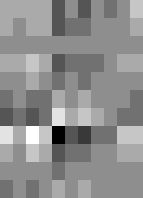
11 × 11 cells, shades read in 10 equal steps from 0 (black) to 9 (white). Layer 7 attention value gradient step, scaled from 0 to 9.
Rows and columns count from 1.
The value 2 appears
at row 8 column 7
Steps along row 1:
same same same down up down up down up up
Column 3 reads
6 6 5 7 6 4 3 9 7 5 4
